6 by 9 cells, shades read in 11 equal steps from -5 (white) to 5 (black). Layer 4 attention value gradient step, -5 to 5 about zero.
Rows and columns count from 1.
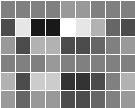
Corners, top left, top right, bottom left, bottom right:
0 0 -1 -1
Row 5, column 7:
2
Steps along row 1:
same same same down same up same same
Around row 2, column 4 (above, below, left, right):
0 -2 4 -5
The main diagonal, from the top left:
0 -4 -2 -1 3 2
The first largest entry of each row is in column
1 3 2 1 5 5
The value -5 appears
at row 2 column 5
